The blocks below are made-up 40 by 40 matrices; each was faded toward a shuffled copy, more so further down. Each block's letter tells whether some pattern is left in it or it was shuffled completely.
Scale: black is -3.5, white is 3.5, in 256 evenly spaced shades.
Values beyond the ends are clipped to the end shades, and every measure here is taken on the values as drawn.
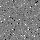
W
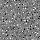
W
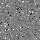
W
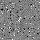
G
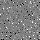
G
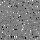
G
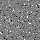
W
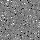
W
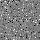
G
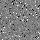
W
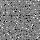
G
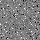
W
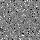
W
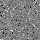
W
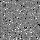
W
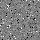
W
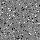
W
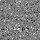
G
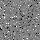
W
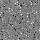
W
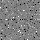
G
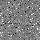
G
